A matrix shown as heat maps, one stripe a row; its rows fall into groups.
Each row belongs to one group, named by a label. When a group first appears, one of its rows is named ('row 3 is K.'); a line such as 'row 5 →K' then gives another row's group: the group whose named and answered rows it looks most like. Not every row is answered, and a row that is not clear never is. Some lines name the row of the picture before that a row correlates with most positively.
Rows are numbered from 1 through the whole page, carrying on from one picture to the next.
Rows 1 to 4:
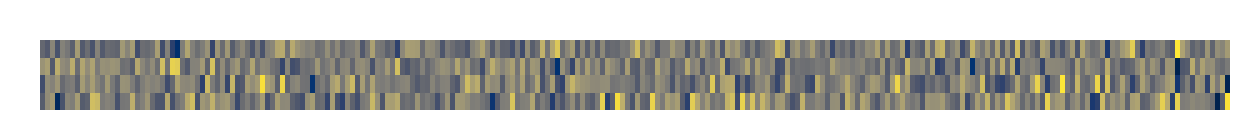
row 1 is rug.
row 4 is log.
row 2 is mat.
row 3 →mat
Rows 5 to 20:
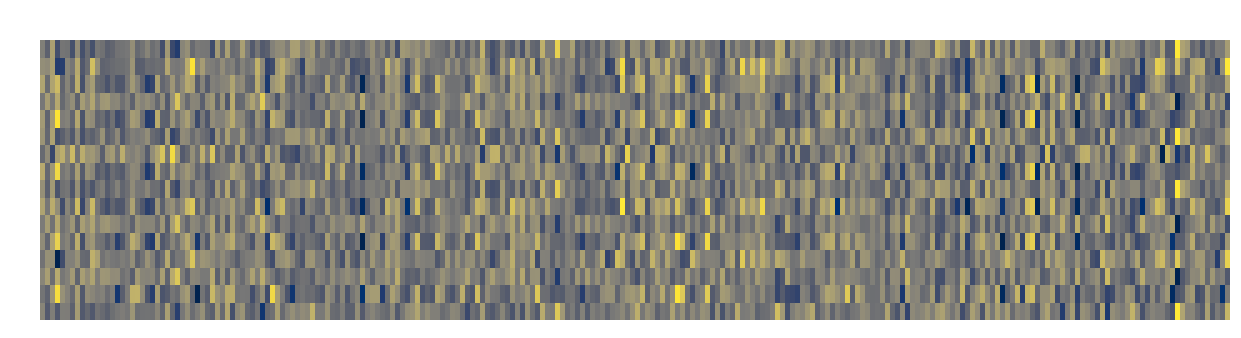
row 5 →rug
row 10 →rug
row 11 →mat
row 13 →rug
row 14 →log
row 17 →log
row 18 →mat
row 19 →log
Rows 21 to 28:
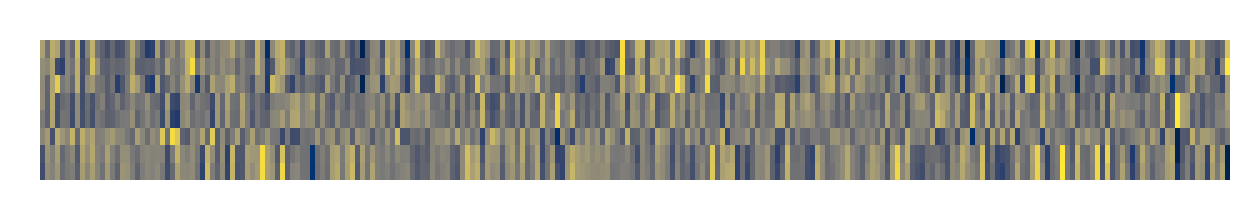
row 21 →log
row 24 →rug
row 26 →mat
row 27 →mat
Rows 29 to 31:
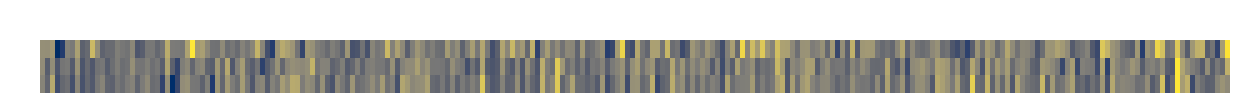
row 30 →rug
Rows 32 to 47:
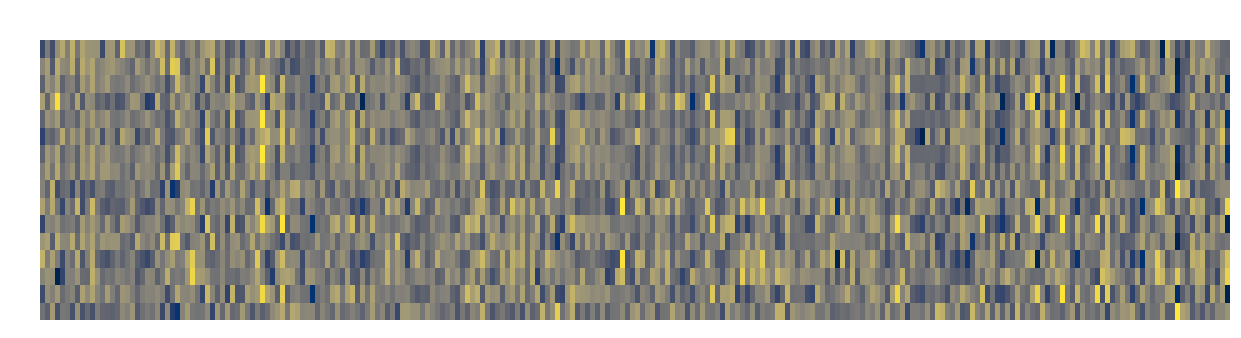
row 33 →mat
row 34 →mat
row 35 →log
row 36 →mat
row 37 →mat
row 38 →mat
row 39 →mat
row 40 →rug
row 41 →log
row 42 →mat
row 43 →mat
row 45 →log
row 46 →mat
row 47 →rug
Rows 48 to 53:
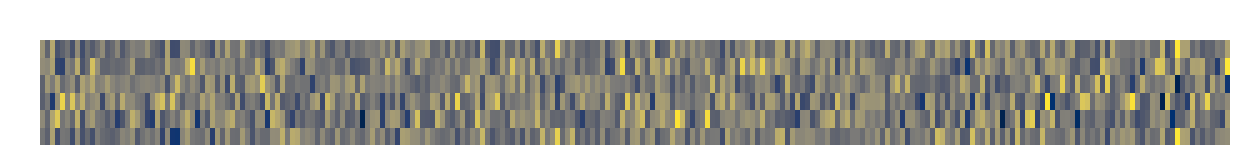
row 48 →rug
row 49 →log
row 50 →mat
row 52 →log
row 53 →rug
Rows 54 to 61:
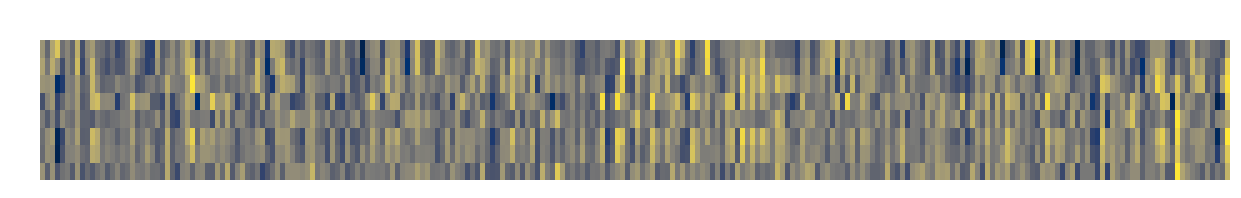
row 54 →log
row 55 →log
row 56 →log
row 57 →log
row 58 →rug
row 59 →log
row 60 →log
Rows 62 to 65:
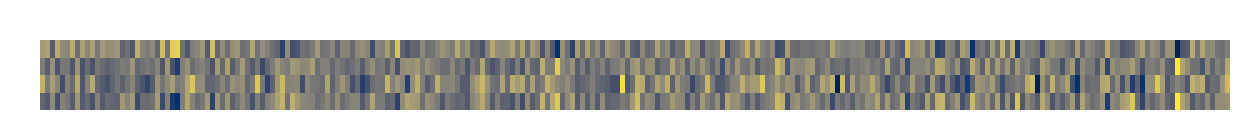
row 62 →mat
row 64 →log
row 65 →rug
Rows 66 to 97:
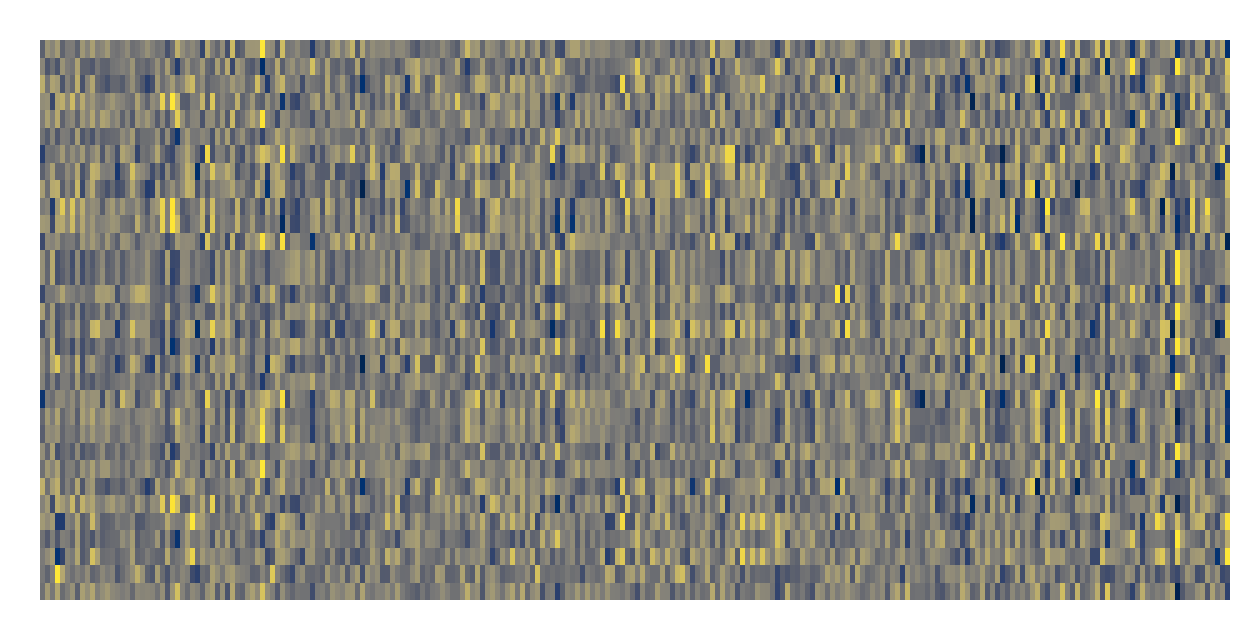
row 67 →rug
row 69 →mat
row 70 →mat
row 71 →rug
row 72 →mat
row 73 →log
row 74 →log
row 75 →mat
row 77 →mat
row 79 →rug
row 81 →rug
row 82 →log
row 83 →rug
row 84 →log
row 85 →rug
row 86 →mat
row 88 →mat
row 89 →rug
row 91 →log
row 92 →mat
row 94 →rug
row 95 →log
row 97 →mat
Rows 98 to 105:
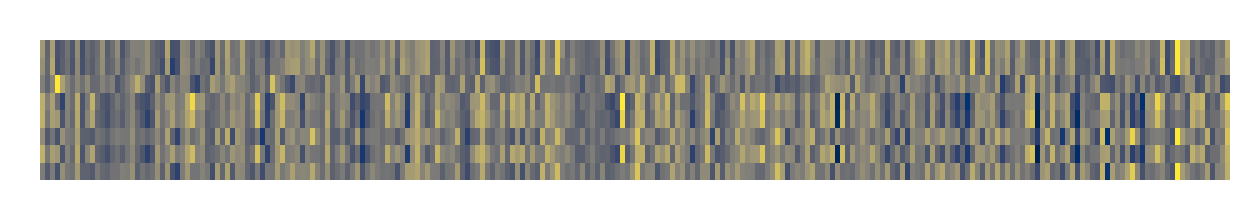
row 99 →rug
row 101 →log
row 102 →log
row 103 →rug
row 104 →log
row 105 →rug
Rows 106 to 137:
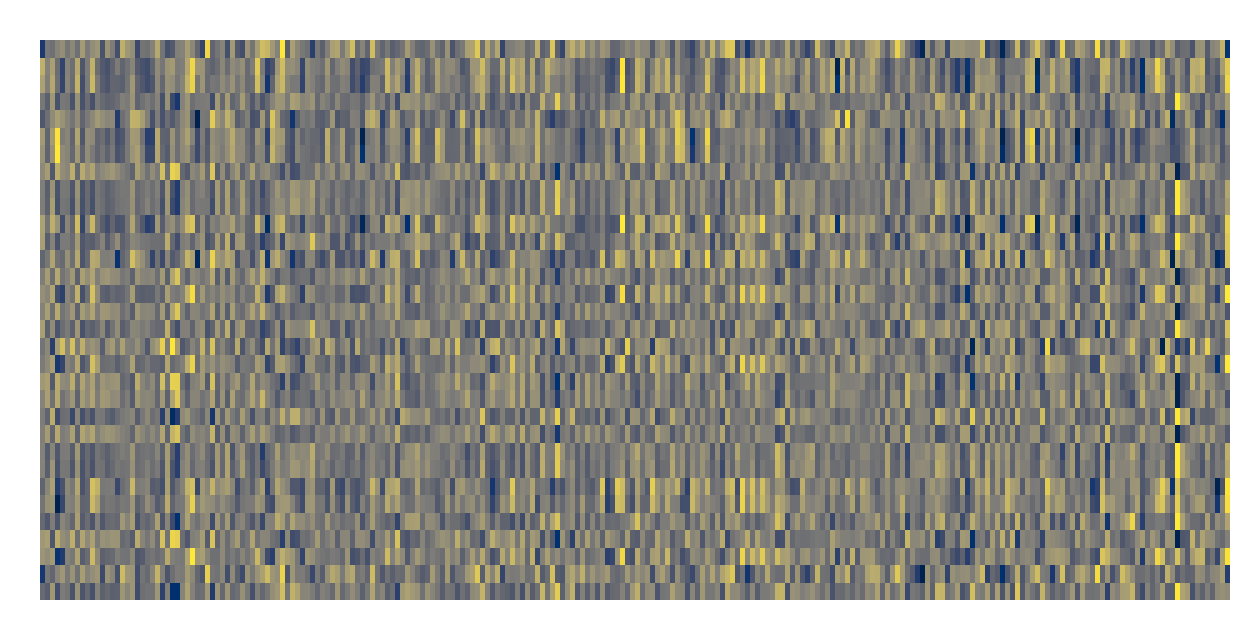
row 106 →mat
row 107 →log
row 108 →log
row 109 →rug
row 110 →log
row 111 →log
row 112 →log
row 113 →mat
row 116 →log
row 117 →rug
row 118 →log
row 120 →log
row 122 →rug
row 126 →mat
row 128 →mat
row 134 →mat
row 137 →rug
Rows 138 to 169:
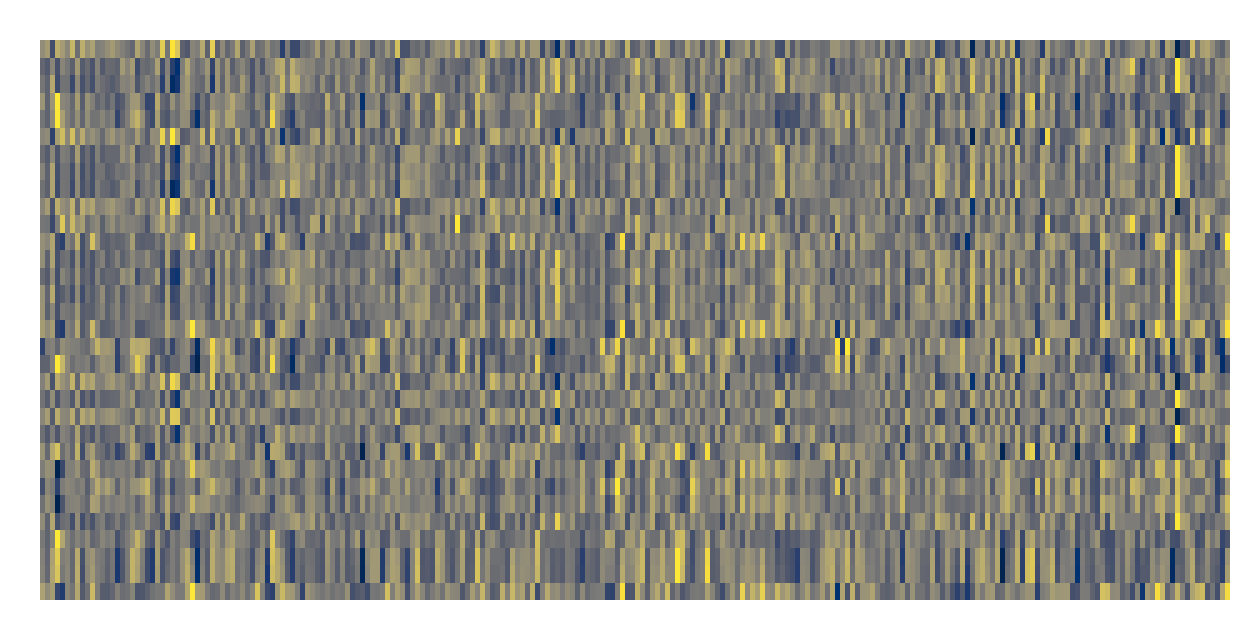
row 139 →rug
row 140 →rug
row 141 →log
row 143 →mat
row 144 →rug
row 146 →rug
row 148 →mat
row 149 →log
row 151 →rug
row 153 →rug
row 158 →rug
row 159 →mat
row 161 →log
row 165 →rug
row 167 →log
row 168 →log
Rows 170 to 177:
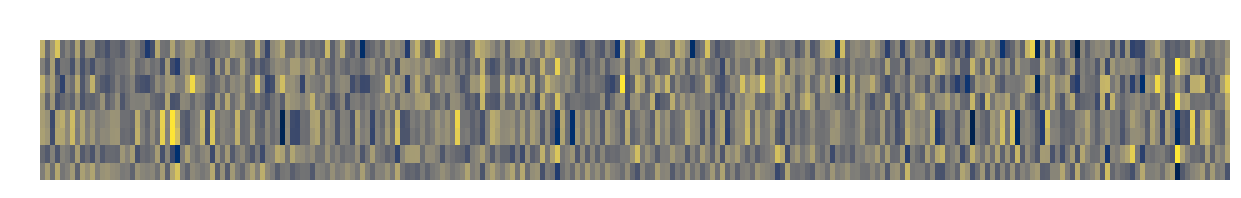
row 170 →log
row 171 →rug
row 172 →log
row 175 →mat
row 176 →rug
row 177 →mat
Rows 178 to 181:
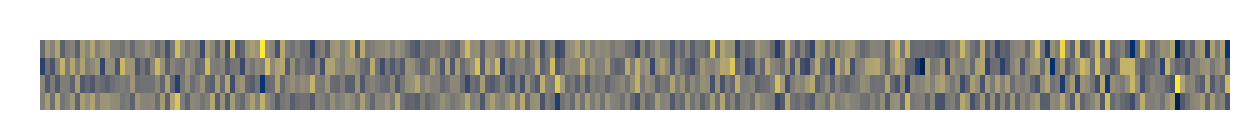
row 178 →mat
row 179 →mat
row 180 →rug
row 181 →mat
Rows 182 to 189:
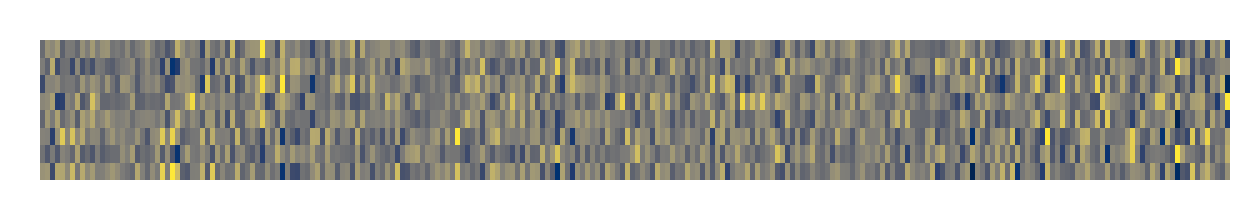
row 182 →mat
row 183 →rug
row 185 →log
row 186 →mat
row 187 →mat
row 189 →mat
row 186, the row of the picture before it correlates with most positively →178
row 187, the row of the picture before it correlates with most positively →179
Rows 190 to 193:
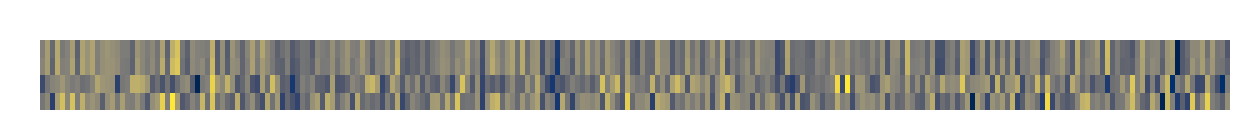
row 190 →mat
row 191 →mat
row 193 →mat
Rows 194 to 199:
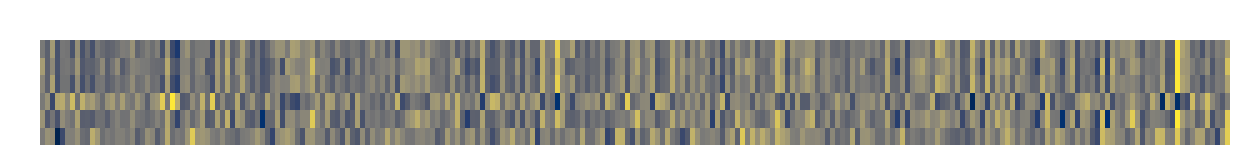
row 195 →rug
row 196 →rug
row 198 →rug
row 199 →log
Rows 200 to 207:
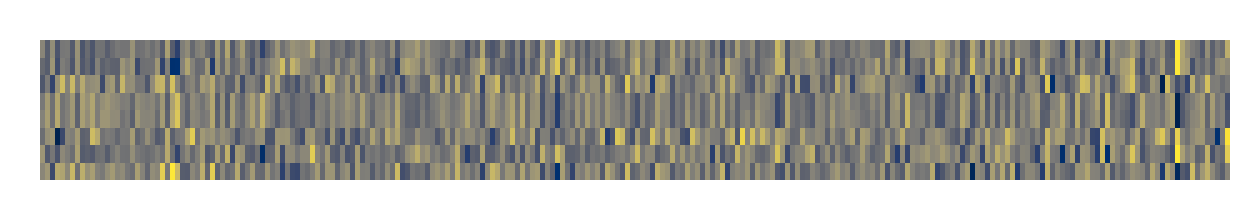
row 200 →rug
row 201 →rug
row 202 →mat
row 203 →mat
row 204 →mat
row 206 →rug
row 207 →mat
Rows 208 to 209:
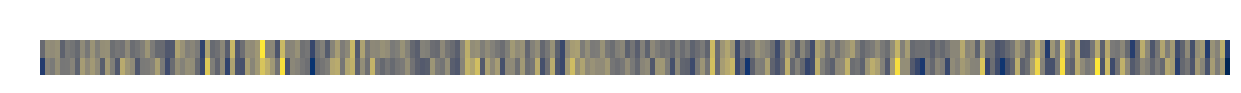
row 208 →mat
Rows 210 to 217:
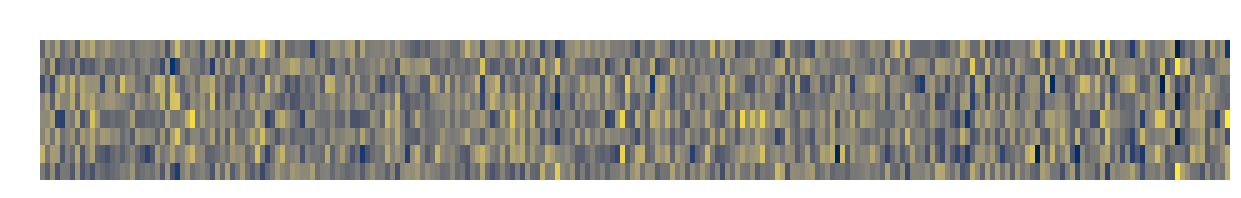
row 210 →mat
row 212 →mat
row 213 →mat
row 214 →log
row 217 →rug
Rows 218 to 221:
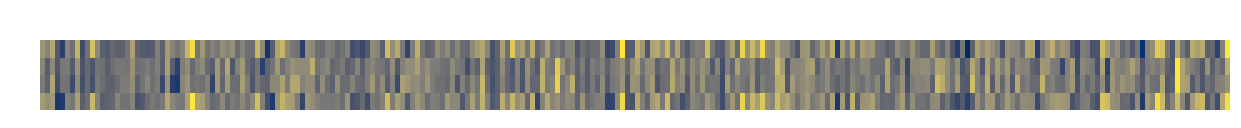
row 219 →rug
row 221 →log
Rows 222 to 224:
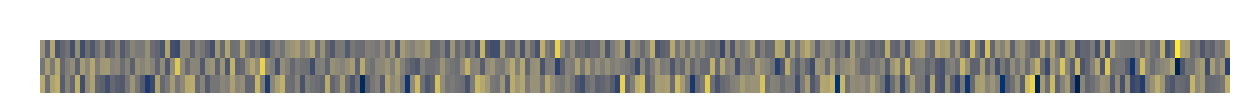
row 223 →mat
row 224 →log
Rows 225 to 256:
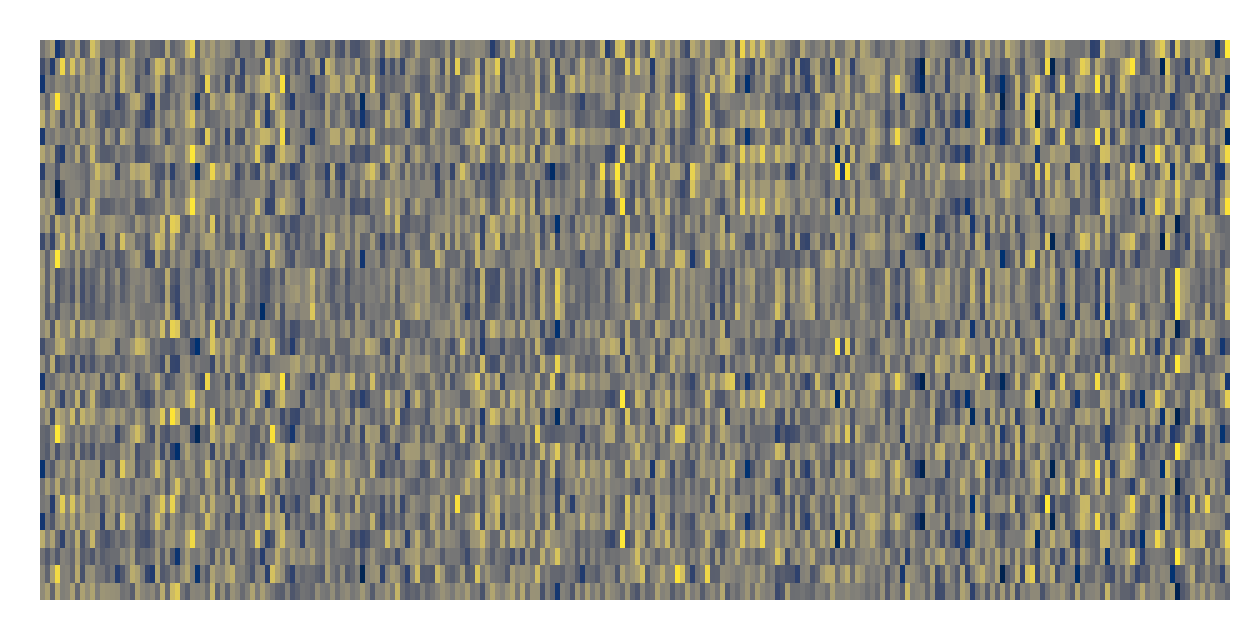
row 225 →log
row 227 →mat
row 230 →mat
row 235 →mat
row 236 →mat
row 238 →rug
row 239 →rug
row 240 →rug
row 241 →mat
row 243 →rug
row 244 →mat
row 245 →log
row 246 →mat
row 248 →rug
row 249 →mat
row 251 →mat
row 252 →mat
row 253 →log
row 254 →rug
